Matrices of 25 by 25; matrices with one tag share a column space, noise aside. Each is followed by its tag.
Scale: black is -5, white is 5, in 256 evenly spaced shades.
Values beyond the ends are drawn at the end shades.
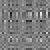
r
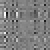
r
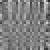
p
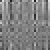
p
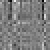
p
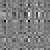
r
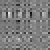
r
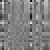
p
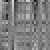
p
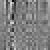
p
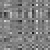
r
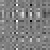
r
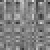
p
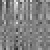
p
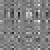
r
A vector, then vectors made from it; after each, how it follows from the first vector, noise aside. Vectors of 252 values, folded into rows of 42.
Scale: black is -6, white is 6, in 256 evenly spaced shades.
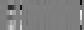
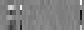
negated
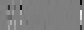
partly zeroed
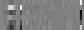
negated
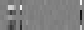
negated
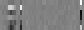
negated
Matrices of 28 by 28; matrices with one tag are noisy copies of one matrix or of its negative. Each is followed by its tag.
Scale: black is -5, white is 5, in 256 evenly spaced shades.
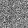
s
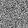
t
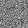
t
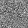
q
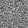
q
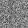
s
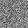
s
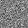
t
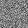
t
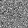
q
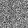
s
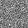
t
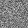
q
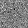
q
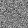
q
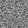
q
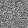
q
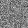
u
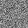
t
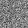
s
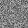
u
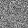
u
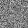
u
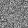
u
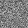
q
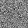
q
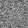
q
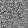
q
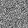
t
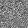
q
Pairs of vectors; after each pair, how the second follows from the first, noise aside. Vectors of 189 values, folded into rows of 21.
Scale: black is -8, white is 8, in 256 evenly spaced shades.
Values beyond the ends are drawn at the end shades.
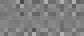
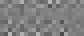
reversed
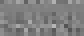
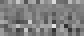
scaled up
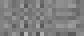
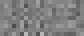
copied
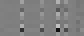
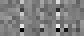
scaled up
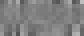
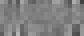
negated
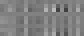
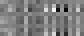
scaled up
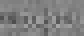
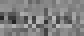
scaled up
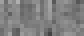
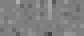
partly zeroed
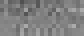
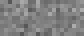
sign-scrambled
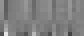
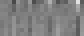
reversed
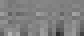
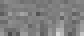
negated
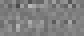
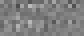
copied
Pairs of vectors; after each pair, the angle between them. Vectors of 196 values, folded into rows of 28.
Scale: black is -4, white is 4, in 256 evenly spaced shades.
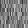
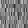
nearly opposite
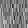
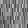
nearly opposite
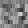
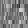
partly opposed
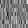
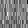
nearly opposite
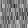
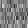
nearly parallel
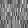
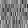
nearly opposite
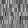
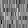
partly aligned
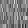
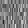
orthogonal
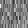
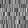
partly opposed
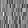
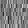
nearly opposite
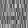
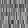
partly opposed
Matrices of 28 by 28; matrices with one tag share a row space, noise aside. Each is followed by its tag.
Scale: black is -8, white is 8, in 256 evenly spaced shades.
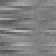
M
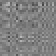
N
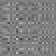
N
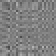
N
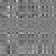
N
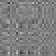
N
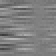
M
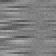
M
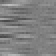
M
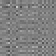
N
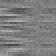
M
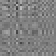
N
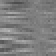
M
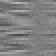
M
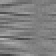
M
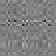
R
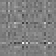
R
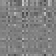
R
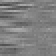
M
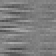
M
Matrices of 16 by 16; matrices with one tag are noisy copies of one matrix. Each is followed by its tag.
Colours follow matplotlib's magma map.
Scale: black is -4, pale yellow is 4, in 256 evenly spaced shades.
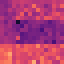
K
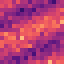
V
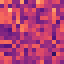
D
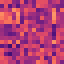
D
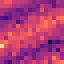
V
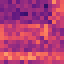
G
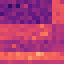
G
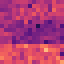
K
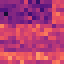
G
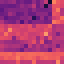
G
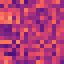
D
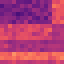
G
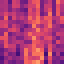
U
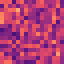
D
